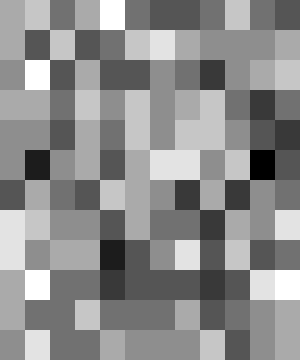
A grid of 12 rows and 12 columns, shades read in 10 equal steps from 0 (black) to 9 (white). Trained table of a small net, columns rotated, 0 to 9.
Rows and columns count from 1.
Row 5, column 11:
3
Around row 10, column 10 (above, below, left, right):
7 4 2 8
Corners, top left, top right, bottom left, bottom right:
6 3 5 6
